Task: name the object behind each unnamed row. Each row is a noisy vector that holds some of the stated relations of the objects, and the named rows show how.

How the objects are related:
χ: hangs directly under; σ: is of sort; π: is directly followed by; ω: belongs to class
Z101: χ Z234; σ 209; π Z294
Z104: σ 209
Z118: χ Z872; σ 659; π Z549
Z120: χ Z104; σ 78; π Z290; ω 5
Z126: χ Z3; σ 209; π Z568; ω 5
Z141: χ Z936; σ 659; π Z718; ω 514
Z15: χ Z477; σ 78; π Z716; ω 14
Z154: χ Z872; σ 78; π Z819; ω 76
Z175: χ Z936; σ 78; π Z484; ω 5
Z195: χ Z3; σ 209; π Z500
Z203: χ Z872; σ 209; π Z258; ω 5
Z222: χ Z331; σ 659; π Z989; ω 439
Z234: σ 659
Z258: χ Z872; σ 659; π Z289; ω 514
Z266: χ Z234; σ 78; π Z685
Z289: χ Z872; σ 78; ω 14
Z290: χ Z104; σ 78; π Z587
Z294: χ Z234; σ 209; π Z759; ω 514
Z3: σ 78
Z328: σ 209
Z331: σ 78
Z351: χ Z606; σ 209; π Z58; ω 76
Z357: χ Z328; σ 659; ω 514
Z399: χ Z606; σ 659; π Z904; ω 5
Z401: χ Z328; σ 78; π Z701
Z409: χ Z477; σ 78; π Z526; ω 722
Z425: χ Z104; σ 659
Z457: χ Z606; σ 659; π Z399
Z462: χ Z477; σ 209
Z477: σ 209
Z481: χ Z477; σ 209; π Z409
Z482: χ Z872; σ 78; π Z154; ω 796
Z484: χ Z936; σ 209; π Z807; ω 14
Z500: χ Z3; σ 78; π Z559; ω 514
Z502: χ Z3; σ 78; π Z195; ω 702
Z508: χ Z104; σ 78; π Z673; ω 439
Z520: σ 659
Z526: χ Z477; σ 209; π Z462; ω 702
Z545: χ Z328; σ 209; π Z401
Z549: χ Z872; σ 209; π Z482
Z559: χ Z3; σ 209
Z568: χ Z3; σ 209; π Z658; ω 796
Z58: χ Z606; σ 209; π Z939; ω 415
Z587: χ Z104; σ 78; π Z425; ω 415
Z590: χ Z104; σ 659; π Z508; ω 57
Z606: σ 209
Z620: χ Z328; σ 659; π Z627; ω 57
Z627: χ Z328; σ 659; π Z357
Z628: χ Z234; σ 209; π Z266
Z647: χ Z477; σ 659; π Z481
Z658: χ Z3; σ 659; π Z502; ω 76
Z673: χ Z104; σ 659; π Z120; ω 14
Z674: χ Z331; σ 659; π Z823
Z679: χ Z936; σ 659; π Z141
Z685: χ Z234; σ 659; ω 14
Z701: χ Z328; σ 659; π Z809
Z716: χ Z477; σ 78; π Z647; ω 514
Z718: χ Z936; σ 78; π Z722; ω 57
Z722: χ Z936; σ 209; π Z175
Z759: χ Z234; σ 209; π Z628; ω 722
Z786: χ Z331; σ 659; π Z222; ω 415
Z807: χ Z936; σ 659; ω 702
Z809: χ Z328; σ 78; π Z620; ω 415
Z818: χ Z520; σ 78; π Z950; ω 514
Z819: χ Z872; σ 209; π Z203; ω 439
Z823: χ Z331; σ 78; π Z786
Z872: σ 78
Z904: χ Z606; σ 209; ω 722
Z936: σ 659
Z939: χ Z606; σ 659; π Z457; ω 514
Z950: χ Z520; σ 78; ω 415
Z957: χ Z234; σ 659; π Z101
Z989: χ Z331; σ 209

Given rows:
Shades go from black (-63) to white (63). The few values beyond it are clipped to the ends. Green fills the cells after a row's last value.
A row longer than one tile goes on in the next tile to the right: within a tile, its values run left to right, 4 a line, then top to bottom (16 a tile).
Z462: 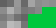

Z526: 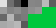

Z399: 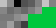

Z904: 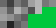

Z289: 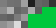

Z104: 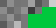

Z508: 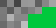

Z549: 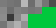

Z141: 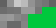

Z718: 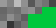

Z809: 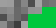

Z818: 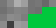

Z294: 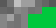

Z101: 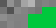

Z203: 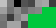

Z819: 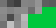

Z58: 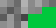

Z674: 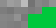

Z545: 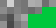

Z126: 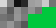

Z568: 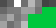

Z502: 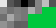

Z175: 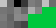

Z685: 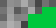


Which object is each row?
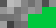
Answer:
Z357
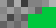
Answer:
Z3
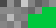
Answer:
Z425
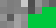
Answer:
Z118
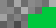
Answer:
Z936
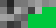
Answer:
Z759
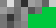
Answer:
Z328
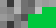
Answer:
Z409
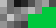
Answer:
Z807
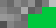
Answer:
Z234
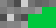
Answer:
Z587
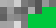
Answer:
Z15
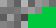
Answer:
Z950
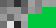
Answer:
Z658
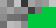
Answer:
Z477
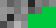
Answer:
Z872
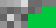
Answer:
Z590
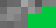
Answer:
Z266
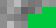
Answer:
Z647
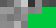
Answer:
Z258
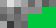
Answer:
Z620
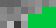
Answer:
Z222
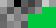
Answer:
Z120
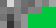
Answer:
Z401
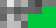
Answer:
Z673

